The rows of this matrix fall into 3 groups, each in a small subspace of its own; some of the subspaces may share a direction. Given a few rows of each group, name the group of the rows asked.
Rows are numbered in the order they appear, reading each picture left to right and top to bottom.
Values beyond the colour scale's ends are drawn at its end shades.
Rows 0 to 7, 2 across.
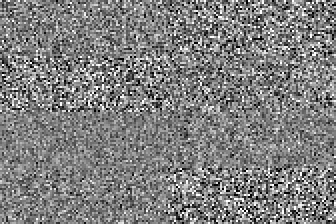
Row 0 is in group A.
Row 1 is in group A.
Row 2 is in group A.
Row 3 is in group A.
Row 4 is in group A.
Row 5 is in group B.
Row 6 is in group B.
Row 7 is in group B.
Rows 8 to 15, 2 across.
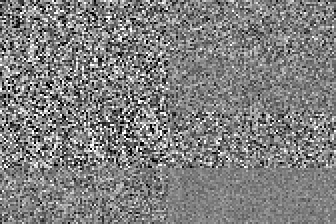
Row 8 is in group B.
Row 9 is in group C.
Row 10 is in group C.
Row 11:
C
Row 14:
A
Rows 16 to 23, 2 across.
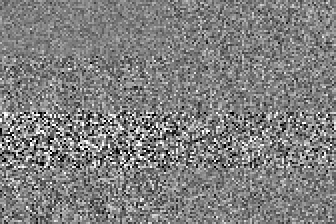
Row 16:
C
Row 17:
A
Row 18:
A
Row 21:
C
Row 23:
C
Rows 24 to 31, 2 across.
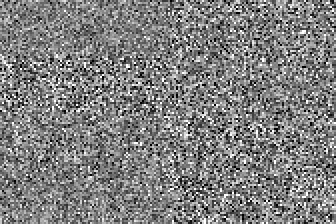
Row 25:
A
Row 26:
A
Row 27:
C
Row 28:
A
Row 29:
B
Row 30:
A
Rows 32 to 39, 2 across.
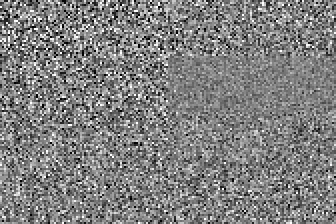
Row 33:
C
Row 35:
A
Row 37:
A
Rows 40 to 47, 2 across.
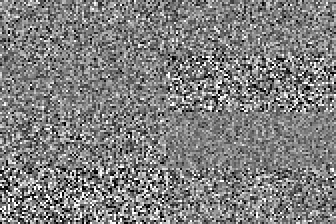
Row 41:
C
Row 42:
C
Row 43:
C
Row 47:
A
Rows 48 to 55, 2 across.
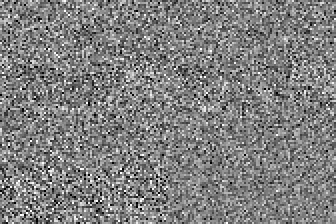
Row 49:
C
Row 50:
A
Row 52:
C
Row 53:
B
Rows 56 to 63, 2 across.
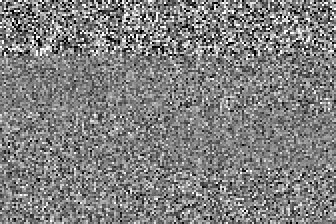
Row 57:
B
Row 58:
A
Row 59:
A
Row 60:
C
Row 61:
B
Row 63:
B
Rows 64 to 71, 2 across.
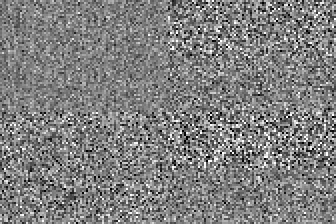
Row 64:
B
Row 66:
B
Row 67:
A
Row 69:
A
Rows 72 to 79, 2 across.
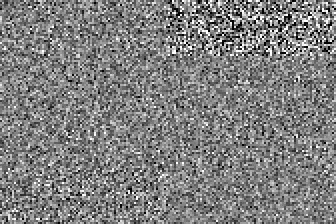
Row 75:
B
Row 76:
B
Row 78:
B
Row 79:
B
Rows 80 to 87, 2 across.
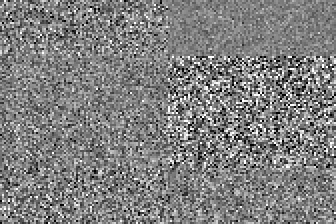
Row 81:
A
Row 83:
A
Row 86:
C
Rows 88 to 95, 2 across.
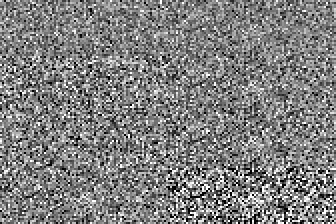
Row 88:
A
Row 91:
C
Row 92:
B
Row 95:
C
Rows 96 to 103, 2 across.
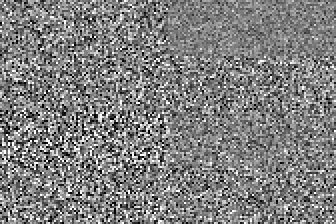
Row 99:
A
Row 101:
C
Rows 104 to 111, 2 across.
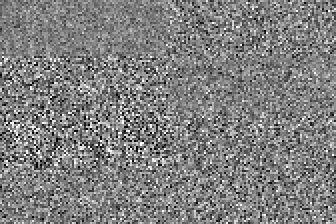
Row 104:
B
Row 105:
A
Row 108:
A
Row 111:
B
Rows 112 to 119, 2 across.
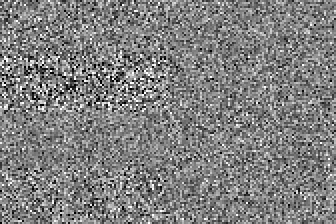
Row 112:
C
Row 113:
C
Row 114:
A
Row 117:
A
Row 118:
A
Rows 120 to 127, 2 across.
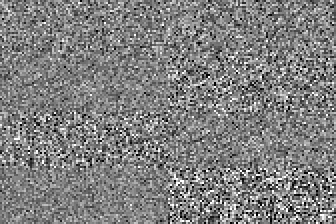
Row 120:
A
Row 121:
B
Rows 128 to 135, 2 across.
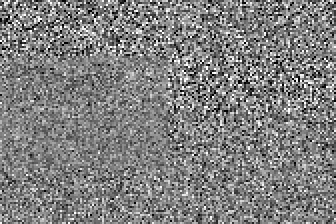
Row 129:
B
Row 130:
A
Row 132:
B
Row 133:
A
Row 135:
B
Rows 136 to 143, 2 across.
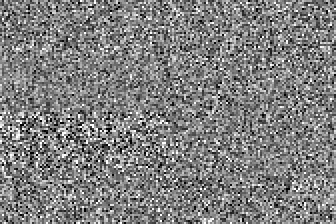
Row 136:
A
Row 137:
A
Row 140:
B
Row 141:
C
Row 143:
A
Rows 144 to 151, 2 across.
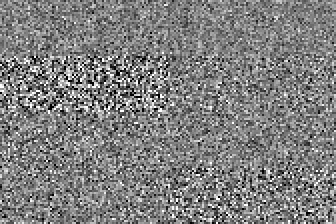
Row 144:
A
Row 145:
B
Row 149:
C
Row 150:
C
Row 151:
C
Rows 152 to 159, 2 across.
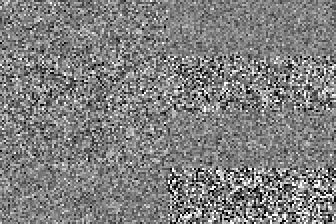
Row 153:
B
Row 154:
A
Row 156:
A
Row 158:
C
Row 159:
A
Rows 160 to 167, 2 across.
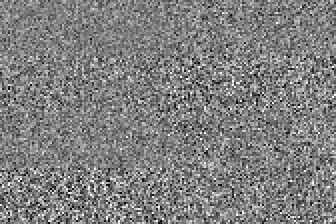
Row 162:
C
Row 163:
A
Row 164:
B
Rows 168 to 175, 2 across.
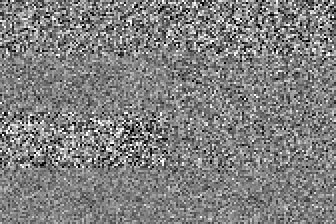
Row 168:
B
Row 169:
B
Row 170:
A
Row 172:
A
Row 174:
C
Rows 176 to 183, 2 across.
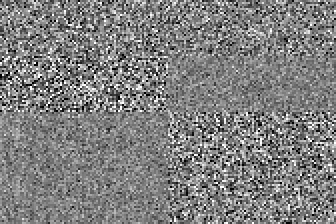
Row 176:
B
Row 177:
C
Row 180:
B
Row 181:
A
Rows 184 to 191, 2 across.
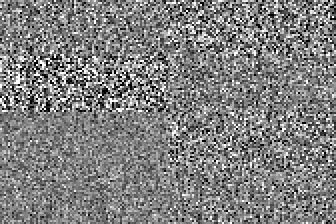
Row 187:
A
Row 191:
B
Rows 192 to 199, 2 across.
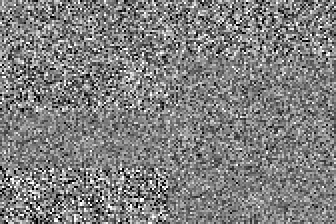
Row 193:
B
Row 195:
C
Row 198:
A
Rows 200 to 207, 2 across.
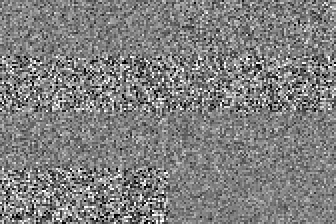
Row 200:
B
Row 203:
A
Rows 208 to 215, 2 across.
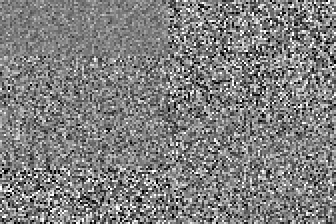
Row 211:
A
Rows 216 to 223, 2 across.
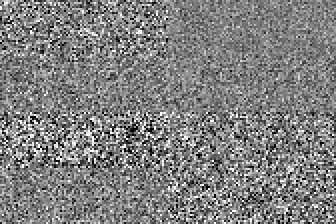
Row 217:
A
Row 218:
B
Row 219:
B
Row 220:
A
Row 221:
B
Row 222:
A
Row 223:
C
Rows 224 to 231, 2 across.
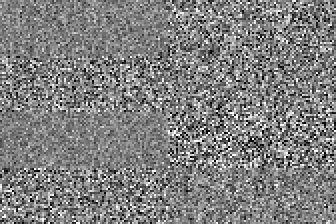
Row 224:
B
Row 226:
A
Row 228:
B
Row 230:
C
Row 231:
B
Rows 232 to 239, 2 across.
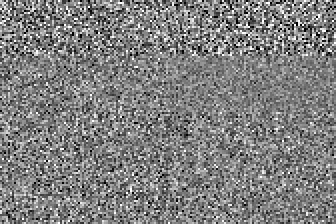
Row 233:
B
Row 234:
C
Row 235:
C
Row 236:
C
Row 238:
B
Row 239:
C
